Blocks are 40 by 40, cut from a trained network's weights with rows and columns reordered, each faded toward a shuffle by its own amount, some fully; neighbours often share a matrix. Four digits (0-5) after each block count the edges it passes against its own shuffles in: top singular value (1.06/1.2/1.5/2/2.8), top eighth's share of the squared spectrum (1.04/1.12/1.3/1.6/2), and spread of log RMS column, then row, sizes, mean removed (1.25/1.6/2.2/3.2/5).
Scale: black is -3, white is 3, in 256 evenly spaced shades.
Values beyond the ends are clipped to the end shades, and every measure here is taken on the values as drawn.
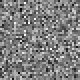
1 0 0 0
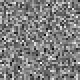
2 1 0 0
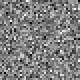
0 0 0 0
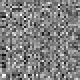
4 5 2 2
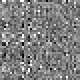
3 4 2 2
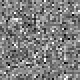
2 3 1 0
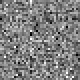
2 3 1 0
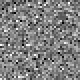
1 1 0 0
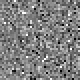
1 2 1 0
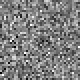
0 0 0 0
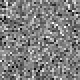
0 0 0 0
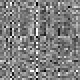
4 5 3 2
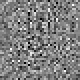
3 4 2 1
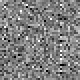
3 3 1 1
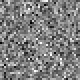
2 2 0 1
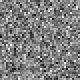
1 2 0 0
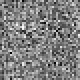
3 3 1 1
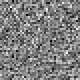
1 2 0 0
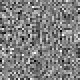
3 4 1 0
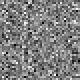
3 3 1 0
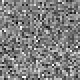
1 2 0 0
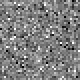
0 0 0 0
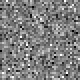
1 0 0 0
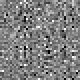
3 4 2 1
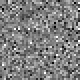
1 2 0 0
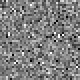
0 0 0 0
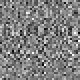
4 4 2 2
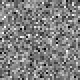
1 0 0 0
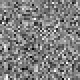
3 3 0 1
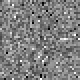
0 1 0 0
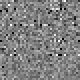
2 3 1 2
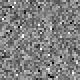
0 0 0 0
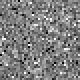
0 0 0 0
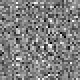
3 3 2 1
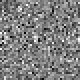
3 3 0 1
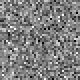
2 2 0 0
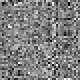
3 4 2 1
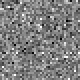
2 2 0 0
